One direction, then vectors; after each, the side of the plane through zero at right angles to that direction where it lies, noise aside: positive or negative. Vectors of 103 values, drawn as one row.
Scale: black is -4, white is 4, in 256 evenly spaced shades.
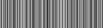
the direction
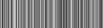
negative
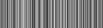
positive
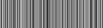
positive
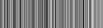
positive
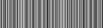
positive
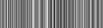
negative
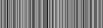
positive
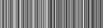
negative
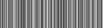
negative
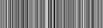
negative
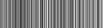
negative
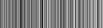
negative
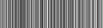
negative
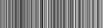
negative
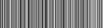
negative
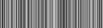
negative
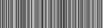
negative
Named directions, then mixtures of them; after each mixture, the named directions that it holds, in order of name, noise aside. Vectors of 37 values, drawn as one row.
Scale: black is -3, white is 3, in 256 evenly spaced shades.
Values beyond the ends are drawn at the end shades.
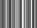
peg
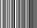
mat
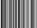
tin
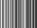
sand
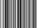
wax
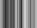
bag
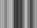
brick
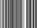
bag, sand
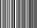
mat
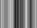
brick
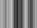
brick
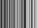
sand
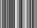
bag, mat, peg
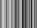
bag, peg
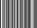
tin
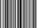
wax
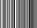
mat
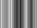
brick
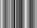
bag, brick, mat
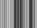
brick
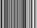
peg, sand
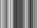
brick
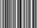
peg, wax
